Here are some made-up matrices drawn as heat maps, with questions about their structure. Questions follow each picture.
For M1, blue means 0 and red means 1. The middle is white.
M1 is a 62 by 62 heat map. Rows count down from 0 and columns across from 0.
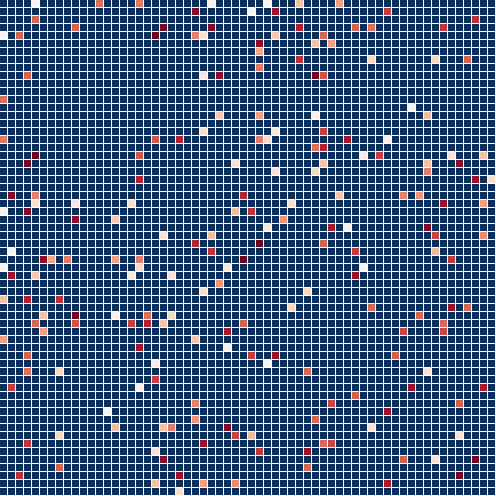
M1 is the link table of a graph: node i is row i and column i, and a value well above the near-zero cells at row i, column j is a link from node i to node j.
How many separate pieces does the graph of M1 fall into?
5
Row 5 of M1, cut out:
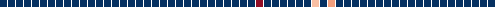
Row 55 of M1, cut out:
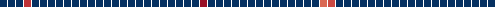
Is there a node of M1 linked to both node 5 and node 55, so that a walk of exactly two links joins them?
yes
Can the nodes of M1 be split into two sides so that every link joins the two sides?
no
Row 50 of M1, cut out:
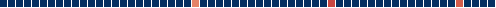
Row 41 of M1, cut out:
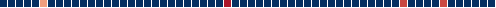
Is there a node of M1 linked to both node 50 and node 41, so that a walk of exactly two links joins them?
no
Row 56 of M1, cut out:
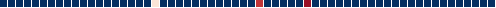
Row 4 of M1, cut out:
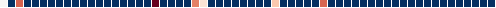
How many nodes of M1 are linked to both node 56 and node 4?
1
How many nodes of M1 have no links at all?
4
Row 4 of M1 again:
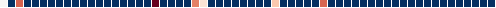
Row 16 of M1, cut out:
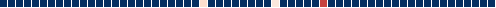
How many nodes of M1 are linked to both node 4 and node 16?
3
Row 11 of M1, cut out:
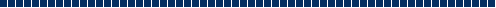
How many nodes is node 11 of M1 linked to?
0
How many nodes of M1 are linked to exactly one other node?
8
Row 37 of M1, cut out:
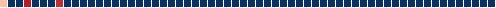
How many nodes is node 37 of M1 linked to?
3
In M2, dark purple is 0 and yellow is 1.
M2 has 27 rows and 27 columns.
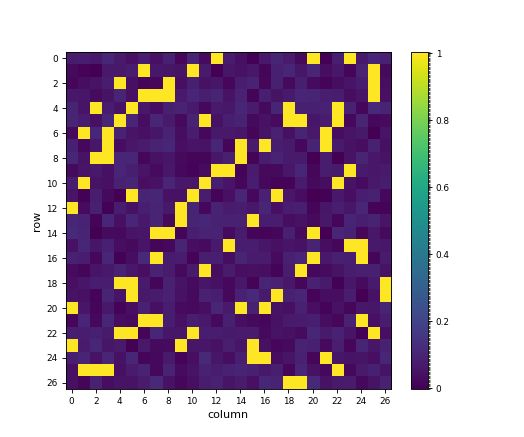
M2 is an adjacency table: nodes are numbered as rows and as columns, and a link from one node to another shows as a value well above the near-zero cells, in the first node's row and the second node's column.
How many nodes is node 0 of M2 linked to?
3
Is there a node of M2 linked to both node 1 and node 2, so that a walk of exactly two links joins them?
yes
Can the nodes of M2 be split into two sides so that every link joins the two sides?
no
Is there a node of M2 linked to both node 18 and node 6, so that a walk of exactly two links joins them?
no
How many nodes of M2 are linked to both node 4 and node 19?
1
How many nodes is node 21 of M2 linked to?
3
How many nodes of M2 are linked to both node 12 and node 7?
0
